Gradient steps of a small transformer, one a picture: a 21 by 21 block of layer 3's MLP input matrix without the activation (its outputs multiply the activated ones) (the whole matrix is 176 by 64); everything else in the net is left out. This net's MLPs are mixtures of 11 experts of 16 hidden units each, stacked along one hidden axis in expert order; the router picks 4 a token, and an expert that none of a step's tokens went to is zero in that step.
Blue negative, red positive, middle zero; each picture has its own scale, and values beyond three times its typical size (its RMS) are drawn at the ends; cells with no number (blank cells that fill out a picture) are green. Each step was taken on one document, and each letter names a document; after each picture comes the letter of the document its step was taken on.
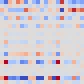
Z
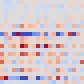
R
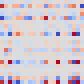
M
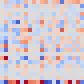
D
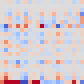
D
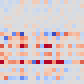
R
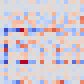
D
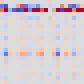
Z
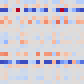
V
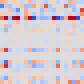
M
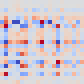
D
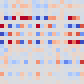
Z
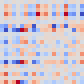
D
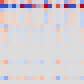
M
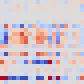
R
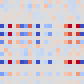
Z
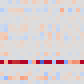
R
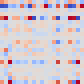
M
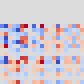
D
